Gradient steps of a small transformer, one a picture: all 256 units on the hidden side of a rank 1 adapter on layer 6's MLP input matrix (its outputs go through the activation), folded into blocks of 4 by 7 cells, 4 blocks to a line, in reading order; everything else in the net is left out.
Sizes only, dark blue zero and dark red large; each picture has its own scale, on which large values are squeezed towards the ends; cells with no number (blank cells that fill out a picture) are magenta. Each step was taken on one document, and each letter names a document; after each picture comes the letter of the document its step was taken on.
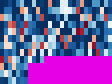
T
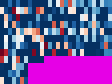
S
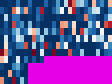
S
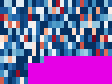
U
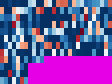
S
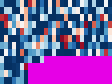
T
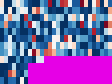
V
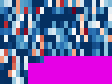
S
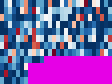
U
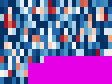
T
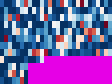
V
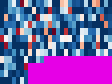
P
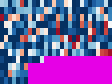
V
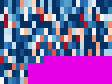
T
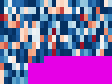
U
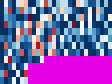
U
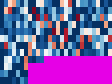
P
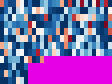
V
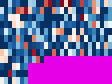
S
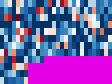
S
